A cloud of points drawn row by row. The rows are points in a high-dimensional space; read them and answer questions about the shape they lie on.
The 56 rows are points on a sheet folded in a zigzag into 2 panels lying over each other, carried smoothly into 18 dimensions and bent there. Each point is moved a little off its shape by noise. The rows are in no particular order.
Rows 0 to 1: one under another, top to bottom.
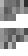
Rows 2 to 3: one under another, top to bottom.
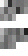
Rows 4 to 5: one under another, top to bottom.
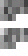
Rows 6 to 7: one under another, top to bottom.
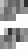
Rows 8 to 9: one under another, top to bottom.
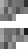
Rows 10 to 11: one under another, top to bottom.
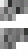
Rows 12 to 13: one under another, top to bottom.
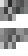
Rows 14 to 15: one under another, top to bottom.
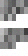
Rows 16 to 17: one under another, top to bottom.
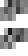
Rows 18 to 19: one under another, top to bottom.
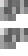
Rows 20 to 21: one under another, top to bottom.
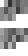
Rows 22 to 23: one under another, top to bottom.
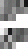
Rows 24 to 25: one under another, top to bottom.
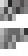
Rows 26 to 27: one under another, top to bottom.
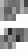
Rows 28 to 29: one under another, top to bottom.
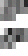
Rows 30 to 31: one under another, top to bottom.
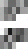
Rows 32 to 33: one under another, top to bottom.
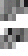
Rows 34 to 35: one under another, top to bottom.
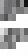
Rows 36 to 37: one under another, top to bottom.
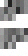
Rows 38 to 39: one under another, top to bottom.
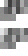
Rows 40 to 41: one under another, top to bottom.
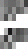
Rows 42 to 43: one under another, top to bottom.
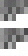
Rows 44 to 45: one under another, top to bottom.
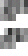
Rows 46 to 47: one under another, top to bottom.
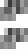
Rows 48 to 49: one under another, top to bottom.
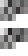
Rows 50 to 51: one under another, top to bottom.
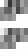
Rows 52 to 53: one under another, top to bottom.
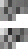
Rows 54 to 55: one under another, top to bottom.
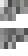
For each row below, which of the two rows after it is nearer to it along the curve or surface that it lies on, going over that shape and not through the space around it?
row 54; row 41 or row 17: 17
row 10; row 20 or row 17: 17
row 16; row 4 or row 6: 4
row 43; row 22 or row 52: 22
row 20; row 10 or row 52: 52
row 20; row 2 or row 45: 45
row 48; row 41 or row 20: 41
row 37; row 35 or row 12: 35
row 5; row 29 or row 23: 29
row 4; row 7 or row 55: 7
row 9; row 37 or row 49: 37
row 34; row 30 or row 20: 30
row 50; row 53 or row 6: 53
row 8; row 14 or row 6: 6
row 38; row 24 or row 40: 24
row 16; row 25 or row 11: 11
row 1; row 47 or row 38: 47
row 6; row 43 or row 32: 32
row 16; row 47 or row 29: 29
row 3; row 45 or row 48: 48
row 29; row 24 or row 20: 20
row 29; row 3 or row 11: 11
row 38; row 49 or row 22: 49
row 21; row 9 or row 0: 9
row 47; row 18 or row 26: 18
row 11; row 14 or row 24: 24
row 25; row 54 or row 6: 6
